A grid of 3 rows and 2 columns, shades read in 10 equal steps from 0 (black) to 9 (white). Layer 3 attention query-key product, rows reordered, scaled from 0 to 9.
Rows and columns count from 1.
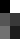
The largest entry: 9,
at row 1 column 2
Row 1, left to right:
0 9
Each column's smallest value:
0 1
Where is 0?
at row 1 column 1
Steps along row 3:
down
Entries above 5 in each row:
1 0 0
